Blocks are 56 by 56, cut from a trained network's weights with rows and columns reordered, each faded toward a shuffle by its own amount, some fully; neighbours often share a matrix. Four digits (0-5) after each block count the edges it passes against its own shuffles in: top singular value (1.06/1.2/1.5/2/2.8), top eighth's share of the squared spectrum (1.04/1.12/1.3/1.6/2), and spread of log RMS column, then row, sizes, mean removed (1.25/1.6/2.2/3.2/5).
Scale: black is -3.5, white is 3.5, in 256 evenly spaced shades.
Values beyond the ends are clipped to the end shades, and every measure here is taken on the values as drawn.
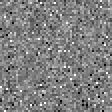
0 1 0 0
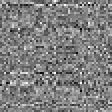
4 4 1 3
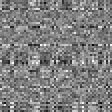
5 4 1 3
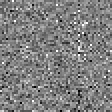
3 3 1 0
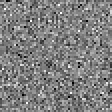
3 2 0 1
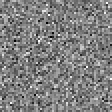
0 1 0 0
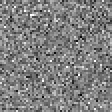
0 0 0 0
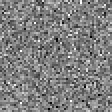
0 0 0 0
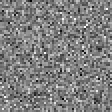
0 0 0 0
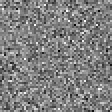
0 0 0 0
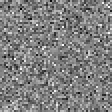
0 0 0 0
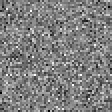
1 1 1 0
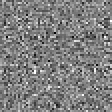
3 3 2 2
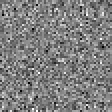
3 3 2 1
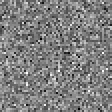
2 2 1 1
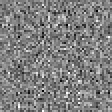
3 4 2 2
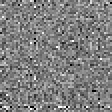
3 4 1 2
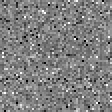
2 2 0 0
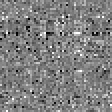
3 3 0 2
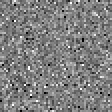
1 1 0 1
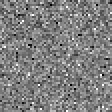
1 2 0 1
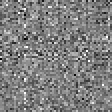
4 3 2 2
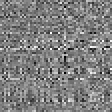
4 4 2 3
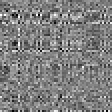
4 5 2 3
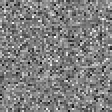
2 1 0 0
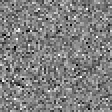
2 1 0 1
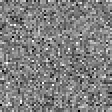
3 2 0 1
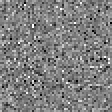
2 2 1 1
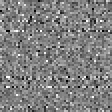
3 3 0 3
